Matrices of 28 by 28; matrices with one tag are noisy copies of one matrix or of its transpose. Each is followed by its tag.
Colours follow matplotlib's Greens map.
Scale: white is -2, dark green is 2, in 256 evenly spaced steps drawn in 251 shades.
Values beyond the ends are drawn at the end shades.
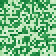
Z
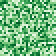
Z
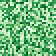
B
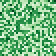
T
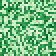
B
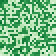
Z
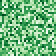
B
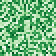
T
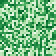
Z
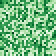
Z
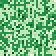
Z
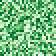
T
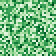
B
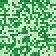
Z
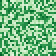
B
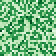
T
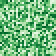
Z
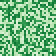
B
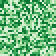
Z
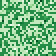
B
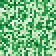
Z
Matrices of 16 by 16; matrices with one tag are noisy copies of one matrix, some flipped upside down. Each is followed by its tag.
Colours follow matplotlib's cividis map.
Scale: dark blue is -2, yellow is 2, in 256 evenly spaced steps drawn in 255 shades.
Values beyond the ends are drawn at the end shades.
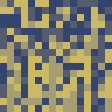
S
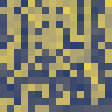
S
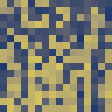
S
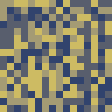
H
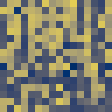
S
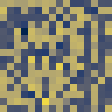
H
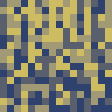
S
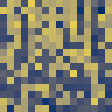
S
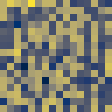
H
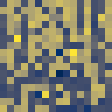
S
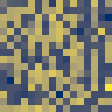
H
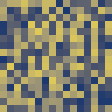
H
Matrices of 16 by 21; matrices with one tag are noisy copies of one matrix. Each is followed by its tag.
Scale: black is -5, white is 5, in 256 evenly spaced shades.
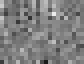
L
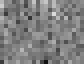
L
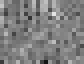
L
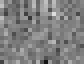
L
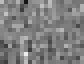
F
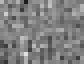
F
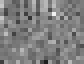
L
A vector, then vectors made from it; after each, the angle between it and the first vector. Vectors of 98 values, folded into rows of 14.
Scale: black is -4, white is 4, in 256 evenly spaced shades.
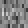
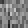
partly aligned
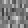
nearly opposite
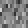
orthogonal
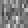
nearly opposite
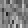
partly opposed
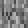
nearly opposite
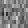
nearly opposite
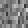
partly opposed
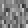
partly aligned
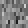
partly aligned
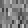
partly opposed
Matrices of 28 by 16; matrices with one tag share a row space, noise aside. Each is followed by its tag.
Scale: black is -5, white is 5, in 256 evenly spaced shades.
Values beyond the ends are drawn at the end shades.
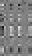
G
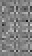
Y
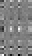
G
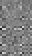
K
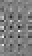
G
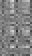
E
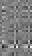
Y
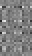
K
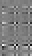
Y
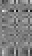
Y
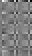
Y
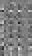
G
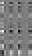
G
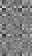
K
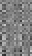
K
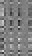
G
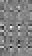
G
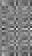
Y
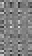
G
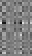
K
